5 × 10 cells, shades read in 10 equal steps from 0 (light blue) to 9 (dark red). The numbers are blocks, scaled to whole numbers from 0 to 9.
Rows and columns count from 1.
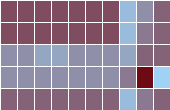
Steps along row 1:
same same same same same same down up up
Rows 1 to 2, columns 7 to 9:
6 1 3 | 6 1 4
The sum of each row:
51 52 31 34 45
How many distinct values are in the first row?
4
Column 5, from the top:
6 6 3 3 5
